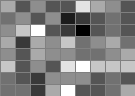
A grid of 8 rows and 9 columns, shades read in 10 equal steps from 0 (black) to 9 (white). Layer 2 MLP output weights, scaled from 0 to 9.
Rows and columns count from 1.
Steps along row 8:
same down up up down same up up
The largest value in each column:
7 7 9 6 9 9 7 7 7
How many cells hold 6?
9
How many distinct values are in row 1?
4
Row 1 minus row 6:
-1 0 0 0 -5 -1 -1 -2 -4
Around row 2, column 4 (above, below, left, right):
3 3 3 1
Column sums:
41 30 38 35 40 35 34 39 35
